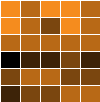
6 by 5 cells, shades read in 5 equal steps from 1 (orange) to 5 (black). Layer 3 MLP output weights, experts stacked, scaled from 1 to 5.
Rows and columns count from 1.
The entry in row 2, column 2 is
2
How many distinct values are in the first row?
2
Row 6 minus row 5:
1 1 1 -1 -1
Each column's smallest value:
1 2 1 1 2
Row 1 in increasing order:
1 1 1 2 2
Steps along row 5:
down same up same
